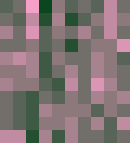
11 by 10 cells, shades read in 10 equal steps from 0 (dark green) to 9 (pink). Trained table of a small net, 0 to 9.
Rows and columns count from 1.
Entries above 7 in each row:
1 0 1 1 0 0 1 0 0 0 0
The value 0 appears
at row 1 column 4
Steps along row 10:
down down up same up down up down up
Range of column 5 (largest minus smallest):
4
